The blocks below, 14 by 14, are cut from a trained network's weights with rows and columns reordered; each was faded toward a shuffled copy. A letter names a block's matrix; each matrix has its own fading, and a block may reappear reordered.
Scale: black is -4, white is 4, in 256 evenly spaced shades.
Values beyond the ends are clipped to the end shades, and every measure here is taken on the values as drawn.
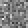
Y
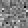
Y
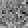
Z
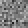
Z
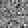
Z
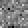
Z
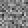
Y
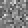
Y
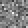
Y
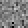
Z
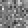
Y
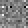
Z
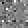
Z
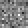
Y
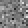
Y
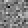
Y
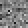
Y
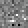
Z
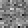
Y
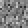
Y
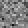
Y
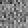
Y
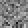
Y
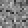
Y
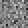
Y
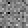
Z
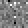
Z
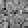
Y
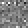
Z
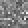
Z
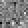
Z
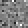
Z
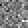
Y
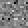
Z
